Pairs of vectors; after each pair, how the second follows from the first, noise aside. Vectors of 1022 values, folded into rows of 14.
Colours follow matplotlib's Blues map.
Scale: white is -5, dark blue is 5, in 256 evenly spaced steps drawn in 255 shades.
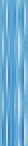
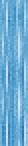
copied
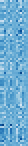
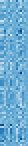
copied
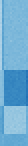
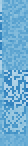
sign-scrambled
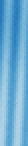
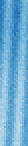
copied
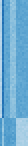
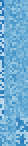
sign-scrambled
